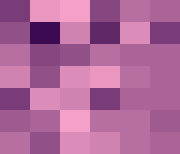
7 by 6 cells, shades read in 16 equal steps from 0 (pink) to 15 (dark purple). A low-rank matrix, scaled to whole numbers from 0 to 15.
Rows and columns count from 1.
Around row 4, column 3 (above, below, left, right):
8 3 8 1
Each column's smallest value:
3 1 0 1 2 6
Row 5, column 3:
3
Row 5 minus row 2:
2 -13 0 -2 4 -4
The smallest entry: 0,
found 2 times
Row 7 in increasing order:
2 3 5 5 6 8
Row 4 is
3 8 2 1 5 6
